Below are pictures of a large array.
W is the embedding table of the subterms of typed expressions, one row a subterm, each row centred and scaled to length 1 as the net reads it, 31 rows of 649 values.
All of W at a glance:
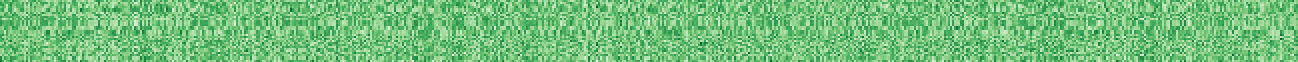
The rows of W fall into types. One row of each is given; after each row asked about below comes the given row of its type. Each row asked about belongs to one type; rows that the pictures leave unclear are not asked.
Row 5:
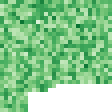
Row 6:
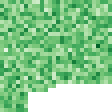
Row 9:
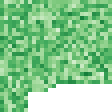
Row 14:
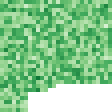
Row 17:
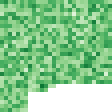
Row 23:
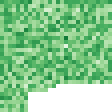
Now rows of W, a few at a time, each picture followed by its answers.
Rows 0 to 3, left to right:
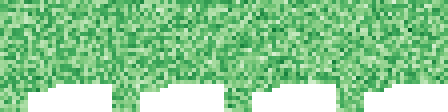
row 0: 14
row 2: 23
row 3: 5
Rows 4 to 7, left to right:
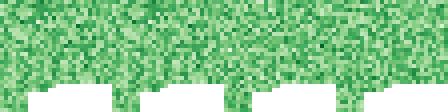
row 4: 5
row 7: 14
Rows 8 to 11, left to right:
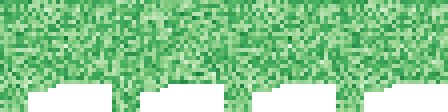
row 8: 23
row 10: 23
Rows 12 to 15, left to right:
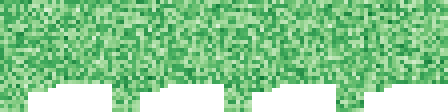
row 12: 23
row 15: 17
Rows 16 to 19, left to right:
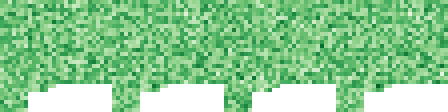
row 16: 17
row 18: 9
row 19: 17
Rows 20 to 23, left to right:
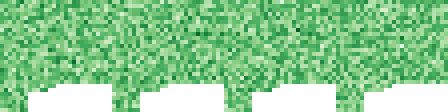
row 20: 5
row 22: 5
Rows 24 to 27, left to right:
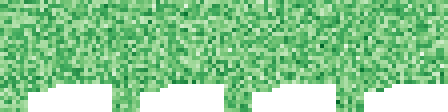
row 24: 14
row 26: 6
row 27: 5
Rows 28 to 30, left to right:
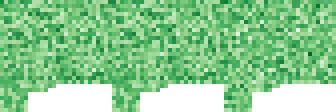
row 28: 14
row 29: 14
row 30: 23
